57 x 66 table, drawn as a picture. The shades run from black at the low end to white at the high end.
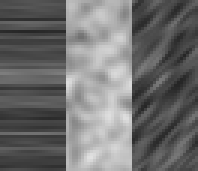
It is made of 1 by 3 panels. Panel 1,1: low, streaked across. Panel 1,2: high, blotchy. Panel 1,3: low, slanting up to the right.
